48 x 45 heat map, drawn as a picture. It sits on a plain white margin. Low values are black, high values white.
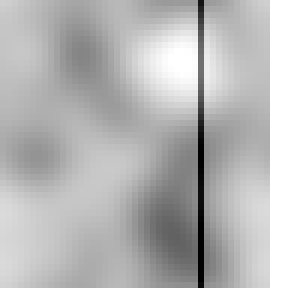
Average level on the scale: 70%. Histogram: skewed, a long tail of low values. Odd lines: column 34. Calmest part: bottom left.
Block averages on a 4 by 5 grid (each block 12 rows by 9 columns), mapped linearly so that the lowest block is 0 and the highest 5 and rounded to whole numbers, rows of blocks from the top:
42454 / 43444 / 44314 / 54304
